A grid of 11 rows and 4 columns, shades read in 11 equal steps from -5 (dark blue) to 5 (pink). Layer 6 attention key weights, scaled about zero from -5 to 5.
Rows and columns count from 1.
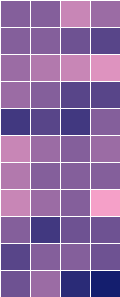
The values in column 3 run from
-4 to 3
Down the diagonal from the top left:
0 0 3 -2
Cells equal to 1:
7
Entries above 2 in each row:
1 0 2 0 0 1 0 2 0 0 0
